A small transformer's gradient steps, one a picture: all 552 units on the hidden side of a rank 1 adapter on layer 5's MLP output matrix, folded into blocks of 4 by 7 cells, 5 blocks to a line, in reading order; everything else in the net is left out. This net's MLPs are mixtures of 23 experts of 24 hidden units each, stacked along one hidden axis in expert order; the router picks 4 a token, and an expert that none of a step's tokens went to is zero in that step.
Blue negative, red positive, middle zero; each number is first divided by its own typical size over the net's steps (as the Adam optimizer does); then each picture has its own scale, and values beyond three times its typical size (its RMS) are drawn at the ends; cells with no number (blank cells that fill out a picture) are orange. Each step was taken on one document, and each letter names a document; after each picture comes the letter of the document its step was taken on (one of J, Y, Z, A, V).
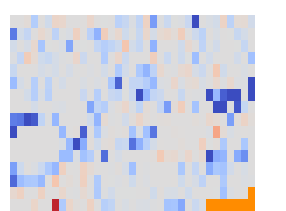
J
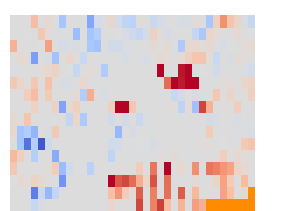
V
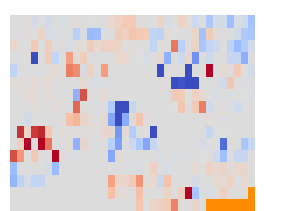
V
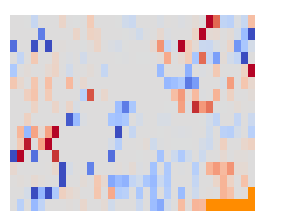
V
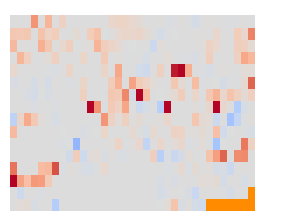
J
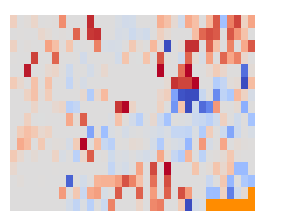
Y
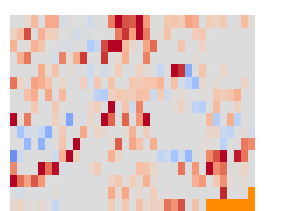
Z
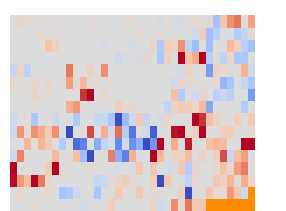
Y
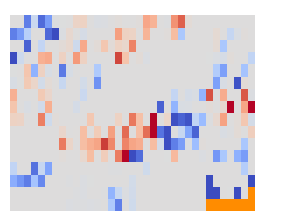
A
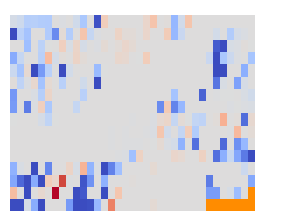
A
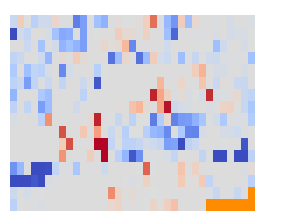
A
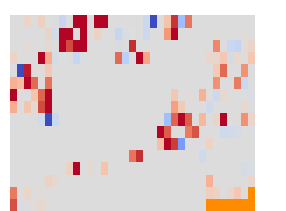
A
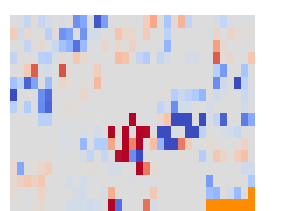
A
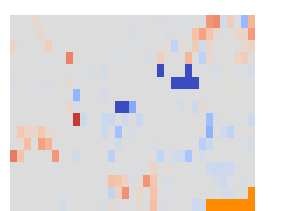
V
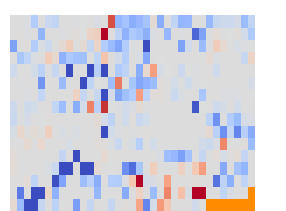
Z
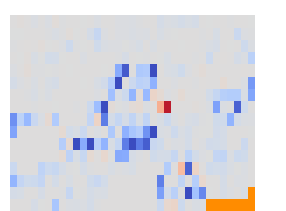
J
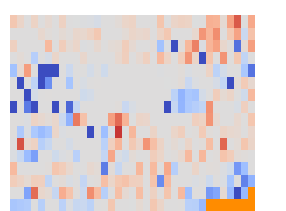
Y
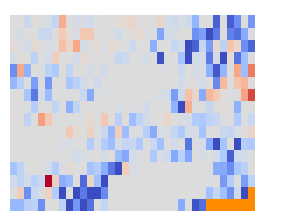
Y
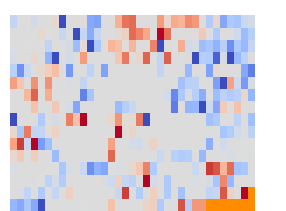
Y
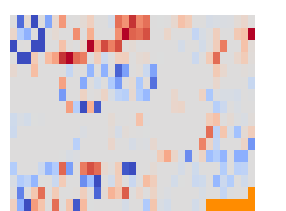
Z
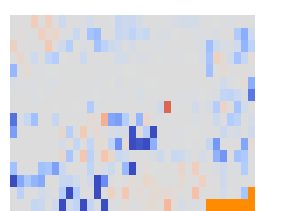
J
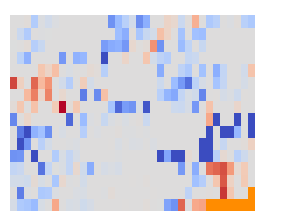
Z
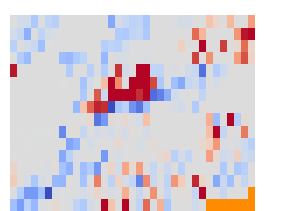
Z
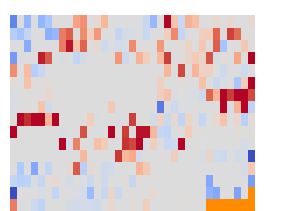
A
